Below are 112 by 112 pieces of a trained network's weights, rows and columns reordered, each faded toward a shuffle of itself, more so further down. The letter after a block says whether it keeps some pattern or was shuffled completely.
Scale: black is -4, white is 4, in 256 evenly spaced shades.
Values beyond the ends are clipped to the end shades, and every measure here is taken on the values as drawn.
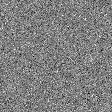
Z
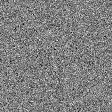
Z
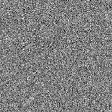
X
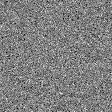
Z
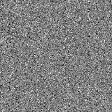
X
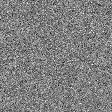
Z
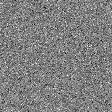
Z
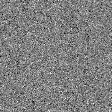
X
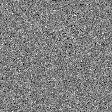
X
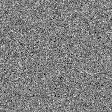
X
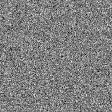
X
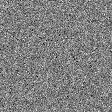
Z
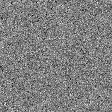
Z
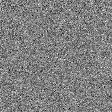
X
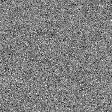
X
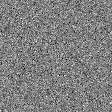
Z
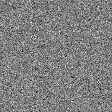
X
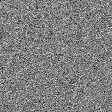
X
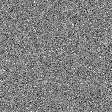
Z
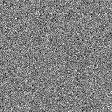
X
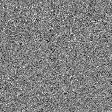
X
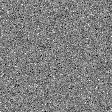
Z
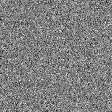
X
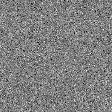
X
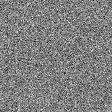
Z
